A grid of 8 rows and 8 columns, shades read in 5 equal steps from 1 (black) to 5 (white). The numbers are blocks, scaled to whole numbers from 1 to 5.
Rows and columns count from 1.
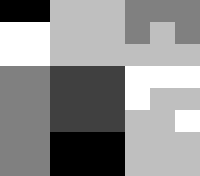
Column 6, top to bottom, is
3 3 4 5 5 4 4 4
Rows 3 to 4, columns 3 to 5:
4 4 4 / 2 2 2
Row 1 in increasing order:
1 1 3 3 3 4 4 4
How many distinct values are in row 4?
3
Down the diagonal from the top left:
1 5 4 2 2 4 4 4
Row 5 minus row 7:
0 0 1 1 1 1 0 0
